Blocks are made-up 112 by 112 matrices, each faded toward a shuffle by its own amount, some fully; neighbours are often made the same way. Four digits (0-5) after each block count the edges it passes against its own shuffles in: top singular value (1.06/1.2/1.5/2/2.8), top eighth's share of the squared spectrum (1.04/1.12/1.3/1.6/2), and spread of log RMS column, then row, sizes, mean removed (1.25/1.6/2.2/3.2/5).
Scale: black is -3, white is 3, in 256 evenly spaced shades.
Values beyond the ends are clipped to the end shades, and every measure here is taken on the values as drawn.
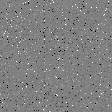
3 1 0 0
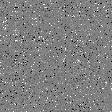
3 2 1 1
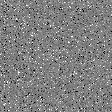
2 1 1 0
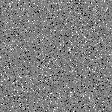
2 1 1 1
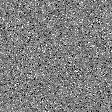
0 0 0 0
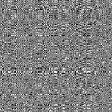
5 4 3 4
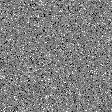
1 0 0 0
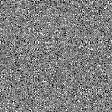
4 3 1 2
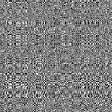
5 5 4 4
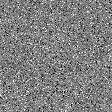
2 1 0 0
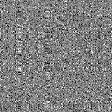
4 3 2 2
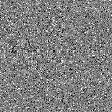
3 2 1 1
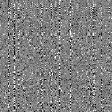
4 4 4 1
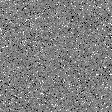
0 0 0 0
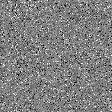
2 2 1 0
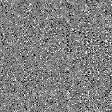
3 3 2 1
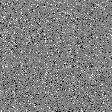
3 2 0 1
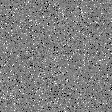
2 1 0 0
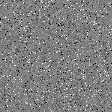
0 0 0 0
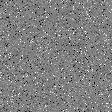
0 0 0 0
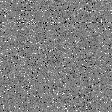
3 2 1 1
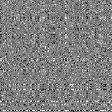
5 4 2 3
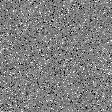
1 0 0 0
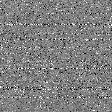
2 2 0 3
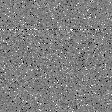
2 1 0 1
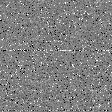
2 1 0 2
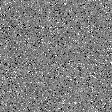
1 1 0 1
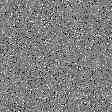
0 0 0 0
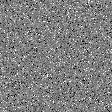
0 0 0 0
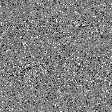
1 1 0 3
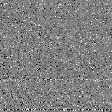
4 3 1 2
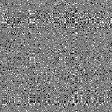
5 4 2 3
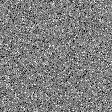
0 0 0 0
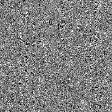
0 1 3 0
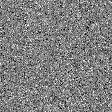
0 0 1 0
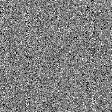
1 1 3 0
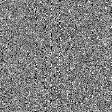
1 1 3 0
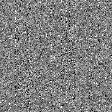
1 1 3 0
